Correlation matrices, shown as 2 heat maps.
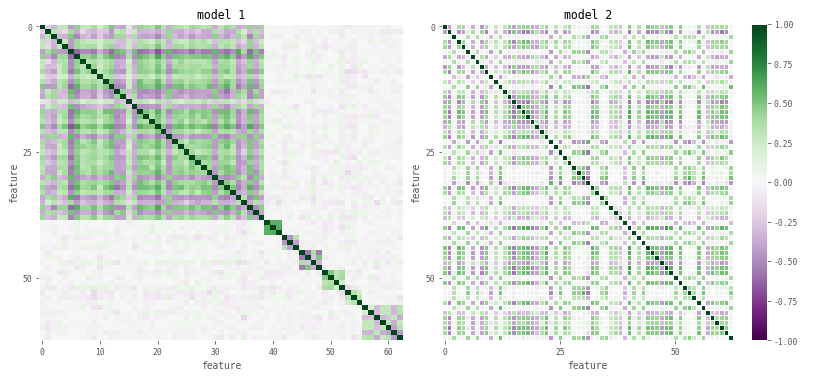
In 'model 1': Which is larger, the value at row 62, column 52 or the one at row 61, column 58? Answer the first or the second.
the second
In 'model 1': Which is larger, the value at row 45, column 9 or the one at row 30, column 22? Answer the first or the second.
the second
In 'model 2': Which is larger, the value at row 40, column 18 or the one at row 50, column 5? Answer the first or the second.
the first
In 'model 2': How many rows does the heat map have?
63
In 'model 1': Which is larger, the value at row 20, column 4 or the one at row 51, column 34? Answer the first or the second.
the first
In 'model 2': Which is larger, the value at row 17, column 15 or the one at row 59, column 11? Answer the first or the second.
the second
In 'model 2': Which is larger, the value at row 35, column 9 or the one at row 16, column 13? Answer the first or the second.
the second
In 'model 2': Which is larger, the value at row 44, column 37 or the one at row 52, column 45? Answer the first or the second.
the first
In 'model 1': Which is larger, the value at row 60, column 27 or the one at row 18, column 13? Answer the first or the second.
the first
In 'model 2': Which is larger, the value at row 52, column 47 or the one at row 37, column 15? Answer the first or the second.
the first
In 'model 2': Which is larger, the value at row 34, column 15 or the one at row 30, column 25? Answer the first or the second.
the second
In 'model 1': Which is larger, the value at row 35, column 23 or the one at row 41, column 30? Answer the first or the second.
the second
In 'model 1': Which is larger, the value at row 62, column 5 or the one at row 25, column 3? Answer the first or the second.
the second
